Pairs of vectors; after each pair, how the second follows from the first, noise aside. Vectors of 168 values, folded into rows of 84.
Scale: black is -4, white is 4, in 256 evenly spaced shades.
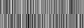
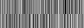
wrapped around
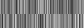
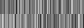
sign-scrambled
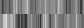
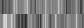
copied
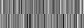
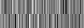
wrapped around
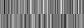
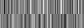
copied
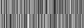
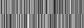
copied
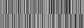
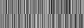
copied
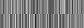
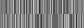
wrapped around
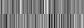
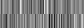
copied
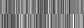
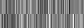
copied
